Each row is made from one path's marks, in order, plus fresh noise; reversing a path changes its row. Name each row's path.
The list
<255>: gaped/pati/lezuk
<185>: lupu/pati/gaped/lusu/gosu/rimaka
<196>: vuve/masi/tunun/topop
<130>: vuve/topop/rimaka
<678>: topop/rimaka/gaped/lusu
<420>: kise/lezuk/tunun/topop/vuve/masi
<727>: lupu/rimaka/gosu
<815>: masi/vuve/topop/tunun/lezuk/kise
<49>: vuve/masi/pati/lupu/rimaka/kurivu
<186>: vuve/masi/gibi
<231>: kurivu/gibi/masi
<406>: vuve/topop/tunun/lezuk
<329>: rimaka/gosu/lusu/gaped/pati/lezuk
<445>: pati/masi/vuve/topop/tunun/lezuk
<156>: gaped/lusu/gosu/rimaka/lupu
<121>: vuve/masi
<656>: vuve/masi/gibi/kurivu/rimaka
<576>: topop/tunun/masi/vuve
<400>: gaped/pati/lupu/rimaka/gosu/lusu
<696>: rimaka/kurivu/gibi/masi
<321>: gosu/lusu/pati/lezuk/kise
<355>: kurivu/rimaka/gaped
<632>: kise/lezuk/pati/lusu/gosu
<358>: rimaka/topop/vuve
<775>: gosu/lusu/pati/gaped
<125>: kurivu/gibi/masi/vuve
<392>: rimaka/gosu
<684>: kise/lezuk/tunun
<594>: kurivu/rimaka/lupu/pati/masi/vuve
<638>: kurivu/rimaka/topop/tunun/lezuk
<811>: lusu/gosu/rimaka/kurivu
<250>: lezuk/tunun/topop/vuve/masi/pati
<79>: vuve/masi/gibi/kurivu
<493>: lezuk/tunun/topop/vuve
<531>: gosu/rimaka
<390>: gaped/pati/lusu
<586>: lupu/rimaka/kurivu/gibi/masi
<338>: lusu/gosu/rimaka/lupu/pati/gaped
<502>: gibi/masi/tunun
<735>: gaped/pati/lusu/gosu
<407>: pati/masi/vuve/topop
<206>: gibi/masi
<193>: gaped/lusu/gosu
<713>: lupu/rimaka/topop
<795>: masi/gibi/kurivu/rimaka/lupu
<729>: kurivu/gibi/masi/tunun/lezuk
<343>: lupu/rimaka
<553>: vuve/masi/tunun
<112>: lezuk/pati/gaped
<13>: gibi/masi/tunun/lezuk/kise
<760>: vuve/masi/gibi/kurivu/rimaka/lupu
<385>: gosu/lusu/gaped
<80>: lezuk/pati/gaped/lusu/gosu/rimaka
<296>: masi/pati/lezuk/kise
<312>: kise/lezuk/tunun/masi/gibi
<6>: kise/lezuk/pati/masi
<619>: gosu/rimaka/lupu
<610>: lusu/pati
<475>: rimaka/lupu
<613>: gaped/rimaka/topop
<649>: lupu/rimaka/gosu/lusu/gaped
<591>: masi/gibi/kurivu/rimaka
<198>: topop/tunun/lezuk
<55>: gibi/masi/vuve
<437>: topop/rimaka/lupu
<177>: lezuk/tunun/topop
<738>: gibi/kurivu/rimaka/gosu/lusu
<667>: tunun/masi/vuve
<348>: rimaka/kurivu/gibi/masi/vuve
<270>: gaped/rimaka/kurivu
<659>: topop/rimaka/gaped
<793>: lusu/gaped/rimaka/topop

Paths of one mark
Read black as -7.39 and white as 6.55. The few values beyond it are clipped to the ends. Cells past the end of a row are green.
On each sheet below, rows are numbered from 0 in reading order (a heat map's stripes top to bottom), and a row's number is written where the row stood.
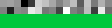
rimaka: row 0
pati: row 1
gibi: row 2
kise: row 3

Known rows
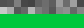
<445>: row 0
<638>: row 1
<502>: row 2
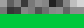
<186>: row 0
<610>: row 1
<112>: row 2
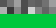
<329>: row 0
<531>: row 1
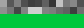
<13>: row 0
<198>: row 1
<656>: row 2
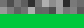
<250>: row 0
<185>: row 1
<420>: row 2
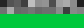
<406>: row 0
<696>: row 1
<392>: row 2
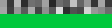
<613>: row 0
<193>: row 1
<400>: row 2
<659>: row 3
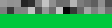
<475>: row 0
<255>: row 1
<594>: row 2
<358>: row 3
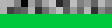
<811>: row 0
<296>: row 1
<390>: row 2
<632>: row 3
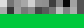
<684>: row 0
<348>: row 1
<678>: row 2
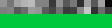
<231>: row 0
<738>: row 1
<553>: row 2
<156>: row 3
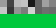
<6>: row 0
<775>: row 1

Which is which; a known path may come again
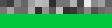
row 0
<130>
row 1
<270>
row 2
<338>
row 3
<795>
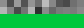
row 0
<407>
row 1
<632>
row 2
<177>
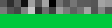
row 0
<196>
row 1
<156>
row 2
<250>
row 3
<80>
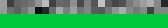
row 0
<815>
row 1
<49>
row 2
<358>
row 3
<713>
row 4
<493>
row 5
<392>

